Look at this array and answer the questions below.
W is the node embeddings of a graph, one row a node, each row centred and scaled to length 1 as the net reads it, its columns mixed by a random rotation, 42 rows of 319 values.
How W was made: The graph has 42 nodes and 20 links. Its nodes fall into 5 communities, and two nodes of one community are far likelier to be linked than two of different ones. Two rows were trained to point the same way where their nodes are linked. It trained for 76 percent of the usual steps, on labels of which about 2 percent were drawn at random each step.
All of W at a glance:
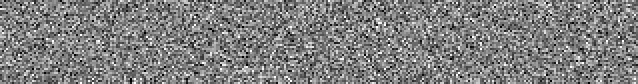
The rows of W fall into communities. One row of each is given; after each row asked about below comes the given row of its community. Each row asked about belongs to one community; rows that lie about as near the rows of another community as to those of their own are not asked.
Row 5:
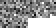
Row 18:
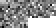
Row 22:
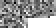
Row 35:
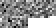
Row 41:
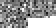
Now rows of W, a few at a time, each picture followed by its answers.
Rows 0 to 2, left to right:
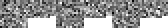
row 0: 22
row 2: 5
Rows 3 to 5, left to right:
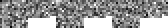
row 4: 18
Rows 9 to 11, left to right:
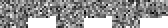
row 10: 18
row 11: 41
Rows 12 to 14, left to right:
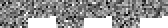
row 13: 5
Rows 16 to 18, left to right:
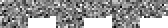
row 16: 35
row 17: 41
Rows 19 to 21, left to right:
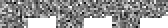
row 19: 22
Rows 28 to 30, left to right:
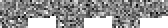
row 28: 5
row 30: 41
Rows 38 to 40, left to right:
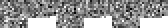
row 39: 41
